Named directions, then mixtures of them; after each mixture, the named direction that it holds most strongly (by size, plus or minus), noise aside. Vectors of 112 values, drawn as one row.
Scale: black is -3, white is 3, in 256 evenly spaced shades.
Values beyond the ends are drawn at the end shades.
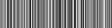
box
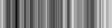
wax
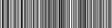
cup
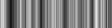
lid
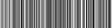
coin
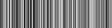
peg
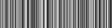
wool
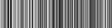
peg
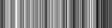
wax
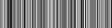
box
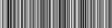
cup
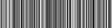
coin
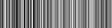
peg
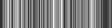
peg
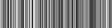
peg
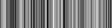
lid
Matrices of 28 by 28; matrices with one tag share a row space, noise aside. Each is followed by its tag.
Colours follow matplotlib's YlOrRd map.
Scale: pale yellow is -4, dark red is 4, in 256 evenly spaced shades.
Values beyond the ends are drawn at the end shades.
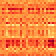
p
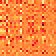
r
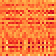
p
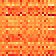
p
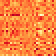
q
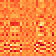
q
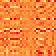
q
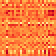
p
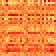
p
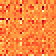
r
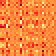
r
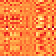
q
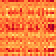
p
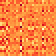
r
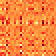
r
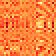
q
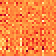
r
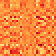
q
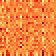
r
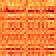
p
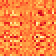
q
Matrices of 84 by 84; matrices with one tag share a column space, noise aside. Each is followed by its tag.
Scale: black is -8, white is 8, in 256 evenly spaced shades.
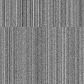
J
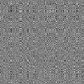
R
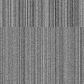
J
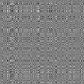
R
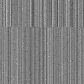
J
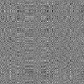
R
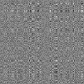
R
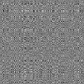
R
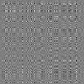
R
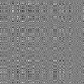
R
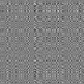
R
